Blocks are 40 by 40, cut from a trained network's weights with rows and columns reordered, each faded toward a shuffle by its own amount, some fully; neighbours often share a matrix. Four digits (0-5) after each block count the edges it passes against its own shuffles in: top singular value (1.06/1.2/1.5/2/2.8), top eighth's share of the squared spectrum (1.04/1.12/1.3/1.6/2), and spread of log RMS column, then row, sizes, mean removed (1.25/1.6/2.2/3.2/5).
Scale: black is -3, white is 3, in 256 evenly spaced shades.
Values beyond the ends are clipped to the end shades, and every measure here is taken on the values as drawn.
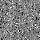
0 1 0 0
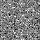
1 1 0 0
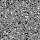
0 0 0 0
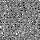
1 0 0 0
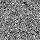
0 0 0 0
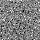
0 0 0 0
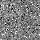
0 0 0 0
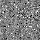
1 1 0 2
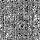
2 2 0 1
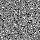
0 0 0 0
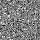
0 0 0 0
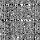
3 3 0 2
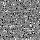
1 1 0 0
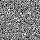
0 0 0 0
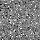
1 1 0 0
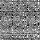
3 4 2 0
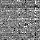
3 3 2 1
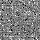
1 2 1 0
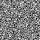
2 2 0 0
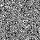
1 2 0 0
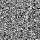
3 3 0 0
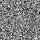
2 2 0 0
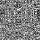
3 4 2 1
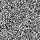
1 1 0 0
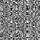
4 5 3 2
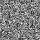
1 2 0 0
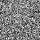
1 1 0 0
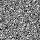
2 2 0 1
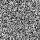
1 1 0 0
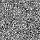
2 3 1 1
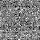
2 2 0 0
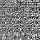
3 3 2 0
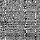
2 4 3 0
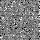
1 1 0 0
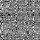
2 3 2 0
